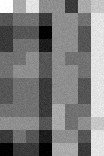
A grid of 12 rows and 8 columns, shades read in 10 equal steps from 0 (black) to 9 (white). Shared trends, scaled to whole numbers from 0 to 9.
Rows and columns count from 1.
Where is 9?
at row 1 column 1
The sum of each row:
48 35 29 32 37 39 34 34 36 40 31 26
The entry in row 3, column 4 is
0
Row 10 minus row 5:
1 1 0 0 1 0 1 -1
